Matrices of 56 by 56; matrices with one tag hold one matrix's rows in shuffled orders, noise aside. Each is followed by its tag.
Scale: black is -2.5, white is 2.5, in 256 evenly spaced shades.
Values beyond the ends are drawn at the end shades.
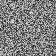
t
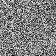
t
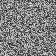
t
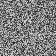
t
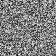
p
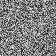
t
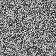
t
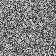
t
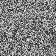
t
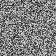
p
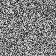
t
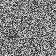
p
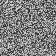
t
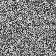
t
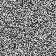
p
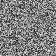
p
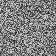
t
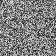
t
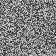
t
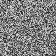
t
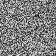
t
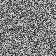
p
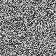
p
